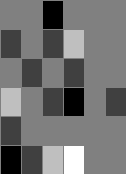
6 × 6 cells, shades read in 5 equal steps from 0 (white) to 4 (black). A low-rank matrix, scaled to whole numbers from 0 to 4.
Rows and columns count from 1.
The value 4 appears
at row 1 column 3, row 4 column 4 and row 6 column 1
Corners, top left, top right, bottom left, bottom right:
2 2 4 2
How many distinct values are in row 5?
2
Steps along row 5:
down same same same same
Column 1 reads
2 3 2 1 3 4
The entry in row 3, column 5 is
2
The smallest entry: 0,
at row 6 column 4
